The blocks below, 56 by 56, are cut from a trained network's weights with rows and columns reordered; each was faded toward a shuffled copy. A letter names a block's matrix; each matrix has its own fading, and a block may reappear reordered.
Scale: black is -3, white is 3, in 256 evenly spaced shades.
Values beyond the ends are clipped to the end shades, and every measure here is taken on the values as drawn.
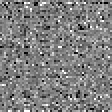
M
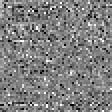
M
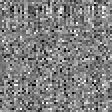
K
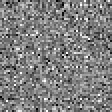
K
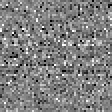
M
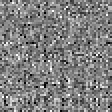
K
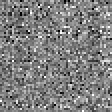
K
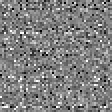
M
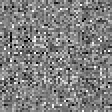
K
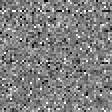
M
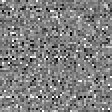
M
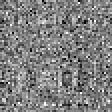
K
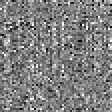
K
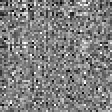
K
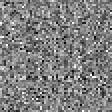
K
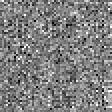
K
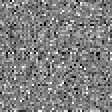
M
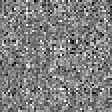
K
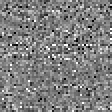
M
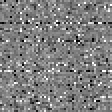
M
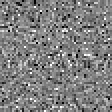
M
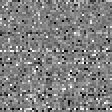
M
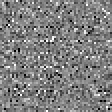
M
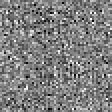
K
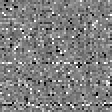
M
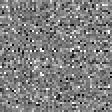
M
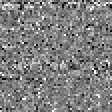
M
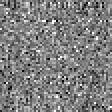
K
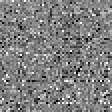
M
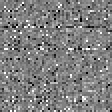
M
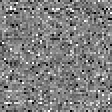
M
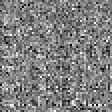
K
